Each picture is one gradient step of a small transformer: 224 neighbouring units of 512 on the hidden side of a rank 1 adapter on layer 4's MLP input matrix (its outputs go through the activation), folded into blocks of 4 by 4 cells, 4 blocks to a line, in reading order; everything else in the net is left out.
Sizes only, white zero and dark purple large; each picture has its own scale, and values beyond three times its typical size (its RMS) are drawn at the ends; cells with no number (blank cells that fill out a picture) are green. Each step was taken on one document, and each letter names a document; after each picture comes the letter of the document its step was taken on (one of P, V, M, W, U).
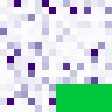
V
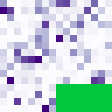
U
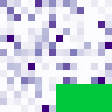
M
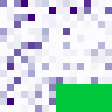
V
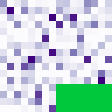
U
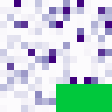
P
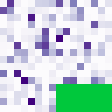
M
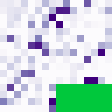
U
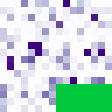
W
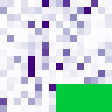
U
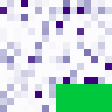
W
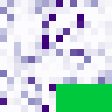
M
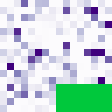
W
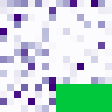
V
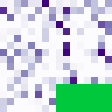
W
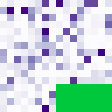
U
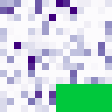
M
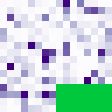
P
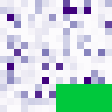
P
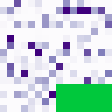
P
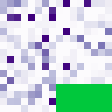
V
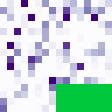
W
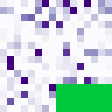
W
